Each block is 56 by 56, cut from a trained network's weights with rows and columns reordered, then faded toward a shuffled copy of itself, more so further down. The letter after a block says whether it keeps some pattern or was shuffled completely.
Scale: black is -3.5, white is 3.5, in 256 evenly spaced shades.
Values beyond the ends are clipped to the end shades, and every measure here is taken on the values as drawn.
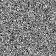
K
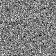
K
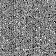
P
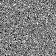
K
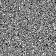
K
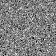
K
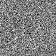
P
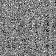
P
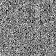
P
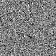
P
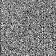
P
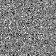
P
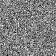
P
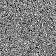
K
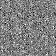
P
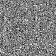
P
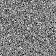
K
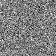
K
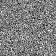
K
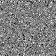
P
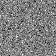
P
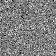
K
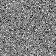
K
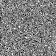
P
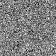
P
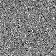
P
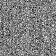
P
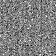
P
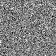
K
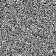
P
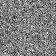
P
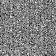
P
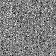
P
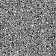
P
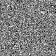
K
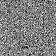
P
